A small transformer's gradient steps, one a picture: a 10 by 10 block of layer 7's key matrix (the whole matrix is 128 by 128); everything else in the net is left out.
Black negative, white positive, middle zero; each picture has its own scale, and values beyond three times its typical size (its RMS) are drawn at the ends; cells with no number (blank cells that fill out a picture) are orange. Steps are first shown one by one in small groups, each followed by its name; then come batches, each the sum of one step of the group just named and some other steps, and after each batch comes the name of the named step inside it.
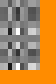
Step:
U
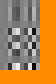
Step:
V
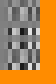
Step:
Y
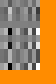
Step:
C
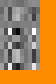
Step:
Y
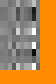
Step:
U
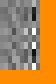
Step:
U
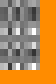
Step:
U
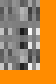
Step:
Y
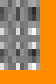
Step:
U
